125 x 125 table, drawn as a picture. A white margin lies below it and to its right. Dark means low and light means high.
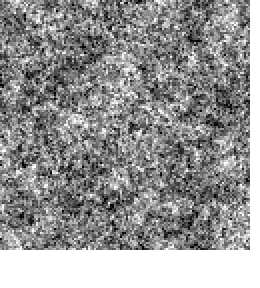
No single row or column stands out from its neighbours. On average the colour sits 50% of the way up the scale. There is no seam. No regular stripes run through it.
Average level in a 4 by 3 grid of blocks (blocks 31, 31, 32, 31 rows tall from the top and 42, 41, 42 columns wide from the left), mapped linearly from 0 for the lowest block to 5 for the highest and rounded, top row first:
2 2 3 | 0 5 0 | 3 3 2 | 2 1 2
